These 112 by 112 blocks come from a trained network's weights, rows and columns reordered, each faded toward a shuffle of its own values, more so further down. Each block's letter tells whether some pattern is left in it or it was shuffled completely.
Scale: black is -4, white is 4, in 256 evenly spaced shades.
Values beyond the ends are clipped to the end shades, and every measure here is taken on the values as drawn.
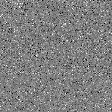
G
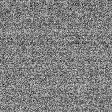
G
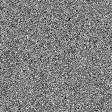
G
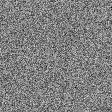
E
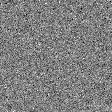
E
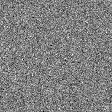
E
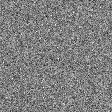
G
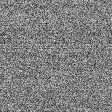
G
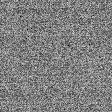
G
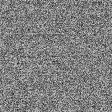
G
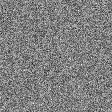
E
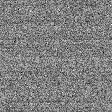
G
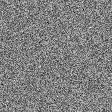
E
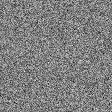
E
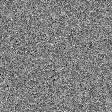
E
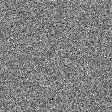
E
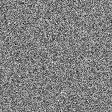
E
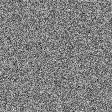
E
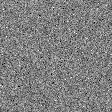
E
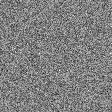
E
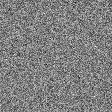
E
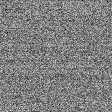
G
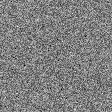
E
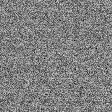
G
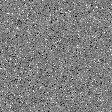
E
